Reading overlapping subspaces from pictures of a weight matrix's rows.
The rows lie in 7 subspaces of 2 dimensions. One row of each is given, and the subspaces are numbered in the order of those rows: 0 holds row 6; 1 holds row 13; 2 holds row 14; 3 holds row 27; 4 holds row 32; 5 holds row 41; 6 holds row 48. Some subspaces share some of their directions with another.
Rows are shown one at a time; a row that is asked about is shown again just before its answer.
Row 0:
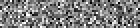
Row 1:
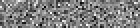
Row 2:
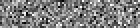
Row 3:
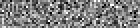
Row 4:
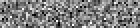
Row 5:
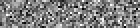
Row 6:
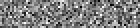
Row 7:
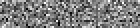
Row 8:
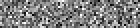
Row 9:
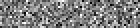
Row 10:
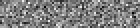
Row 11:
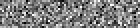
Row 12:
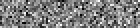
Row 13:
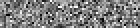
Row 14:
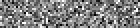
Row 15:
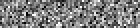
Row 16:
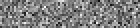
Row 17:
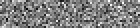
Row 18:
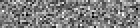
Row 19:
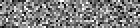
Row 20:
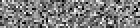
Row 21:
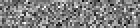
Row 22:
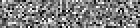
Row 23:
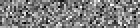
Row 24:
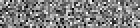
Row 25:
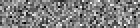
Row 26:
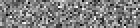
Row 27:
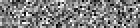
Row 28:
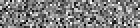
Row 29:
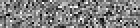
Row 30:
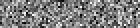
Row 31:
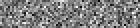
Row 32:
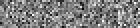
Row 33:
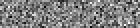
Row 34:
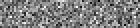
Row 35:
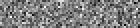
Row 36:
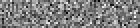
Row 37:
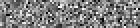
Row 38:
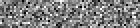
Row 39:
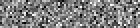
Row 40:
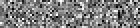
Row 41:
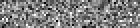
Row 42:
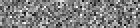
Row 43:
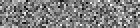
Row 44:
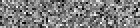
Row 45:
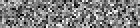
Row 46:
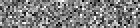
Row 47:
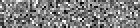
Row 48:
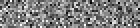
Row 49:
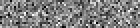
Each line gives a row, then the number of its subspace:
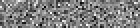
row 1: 0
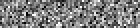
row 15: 5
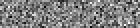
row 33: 3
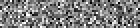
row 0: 6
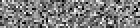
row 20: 2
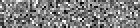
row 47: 0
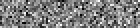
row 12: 2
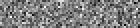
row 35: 4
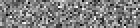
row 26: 1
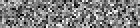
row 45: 4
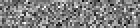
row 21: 4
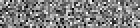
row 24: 6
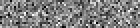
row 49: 1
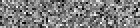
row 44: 2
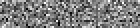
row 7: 5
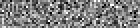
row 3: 0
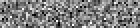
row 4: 5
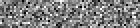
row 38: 6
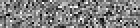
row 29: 1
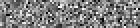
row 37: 1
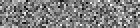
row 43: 5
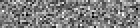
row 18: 3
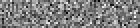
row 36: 0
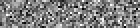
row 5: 1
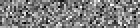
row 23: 0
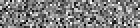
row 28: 6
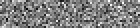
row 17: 5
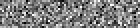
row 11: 0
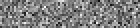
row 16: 1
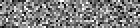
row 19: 5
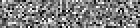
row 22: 2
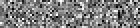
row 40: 4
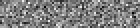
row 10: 6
